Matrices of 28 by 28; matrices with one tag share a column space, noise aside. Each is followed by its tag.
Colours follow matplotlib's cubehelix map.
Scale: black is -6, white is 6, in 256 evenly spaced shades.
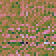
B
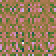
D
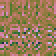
B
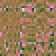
D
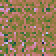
D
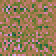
D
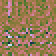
B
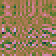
B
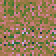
B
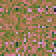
D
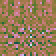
B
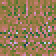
B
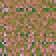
D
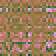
D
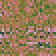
B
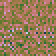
B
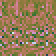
B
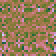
D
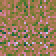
B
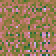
D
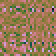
D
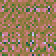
D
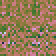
B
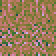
B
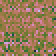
D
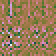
B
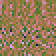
B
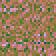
D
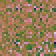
D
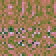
B
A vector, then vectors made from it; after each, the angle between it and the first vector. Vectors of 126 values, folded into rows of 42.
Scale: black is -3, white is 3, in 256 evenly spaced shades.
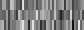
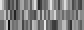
orthogonal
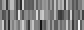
nearly parallel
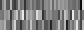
orthogonal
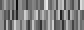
partly aligned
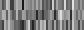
nearly opposite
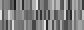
partly opposed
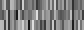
nearly parallel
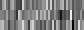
nearly parallel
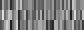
partly opposed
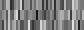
nearly opposite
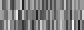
nearly opposite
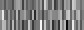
partly opposed
